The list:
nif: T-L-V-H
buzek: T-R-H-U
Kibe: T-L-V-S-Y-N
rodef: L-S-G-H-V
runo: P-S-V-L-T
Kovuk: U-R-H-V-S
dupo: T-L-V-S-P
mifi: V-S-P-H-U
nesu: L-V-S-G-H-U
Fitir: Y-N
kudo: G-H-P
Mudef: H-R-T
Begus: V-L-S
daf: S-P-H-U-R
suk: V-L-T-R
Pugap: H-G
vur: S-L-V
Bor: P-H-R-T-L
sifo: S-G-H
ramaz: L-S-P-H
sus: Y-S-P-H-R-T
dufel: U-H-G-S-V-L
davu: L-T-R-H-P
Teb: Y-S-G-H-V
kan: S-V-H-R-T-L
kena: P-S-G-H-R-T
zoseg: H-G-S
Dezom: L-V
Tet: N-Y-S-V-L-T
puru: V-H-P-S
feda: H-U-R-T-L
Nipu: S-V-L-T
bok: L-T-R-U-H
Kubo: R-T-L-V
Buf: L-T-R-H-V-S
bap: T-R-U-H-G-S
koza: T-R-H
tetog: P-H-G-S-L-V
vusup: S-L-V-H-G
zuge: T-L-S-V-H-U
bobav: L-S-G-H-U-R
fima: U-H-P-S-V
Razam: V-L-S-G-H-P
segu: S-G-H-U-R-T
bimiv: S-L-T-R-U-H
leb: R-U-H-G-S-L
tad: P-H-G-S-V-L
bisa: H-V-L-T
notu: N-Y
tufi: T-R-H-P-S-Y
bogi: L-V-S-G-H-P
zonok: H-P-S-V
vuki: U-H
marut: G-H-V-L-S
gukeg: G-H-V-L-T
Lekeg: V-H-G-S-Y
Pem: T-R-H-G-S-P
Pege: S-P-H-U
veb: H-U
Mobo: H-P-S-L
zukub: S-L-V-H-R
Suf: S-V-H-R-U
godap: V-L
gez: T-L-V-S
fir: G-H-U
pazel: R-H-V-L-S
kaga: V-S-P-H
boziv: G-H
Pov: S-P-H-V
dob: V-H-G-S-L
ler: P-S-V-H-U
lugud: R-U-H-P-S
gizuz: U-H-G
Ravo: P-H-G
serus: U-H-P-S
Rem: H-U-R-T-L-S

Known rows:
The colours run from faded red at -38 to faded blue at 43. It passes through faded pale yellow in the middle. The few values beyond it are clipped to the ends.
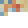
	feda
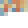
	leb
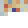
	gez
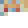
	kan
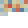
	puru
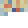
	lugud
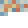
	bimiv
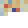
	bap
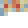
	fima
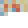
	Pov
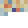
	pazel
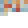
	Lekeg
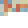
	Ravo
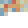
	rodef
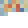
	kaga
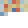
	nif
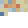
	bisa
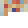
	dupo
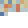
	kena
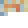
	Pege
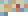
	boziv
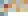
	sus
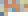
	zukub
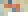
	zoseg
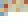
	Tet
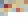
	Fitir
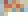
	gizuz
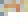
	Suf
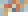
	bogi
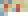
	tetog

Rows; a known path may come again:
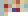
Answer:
tufi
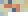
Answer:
Rem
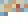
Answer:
boziv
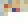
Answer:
bap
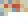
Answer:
zonok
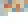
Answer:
Kovuk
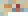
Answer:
kudo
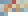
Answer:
bok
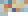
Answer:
Buf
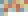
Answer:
dob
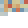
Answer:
Begus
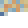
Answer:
segu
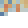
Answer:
runo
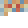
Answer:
Razam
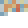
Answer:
sifo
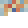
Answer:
davu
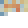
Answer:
Suf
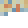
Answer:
marut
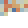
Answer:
vusup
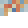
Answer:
bogi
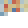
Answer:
nif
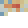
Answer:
veb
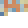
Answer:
zukub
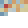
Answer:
sus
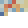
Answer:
bobav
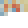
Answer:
Pov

